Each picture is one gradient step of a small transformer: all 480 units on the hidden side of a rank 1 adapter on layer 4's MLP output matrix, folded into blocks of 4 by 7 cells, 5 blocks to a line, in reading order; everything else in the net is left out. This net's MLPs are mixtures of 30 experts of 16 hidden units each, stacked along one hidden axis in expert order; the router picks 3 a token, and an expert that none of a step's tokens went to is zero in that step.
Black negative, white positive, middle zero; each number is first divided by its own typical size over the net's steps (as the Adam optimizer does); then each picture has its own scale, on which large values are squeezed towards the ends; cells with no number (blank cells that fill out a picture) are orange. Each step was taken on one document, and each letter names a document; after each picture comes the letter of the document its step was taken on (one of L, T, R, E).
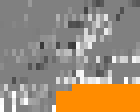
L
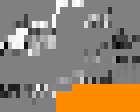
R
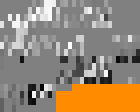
R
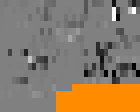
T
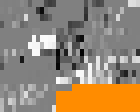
L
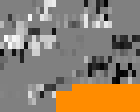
R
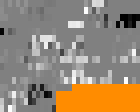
L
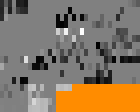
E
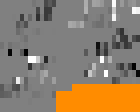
T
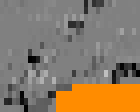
T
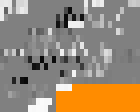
E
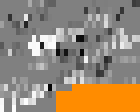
R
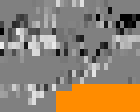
R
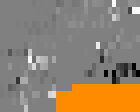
T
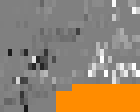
T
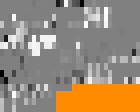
R
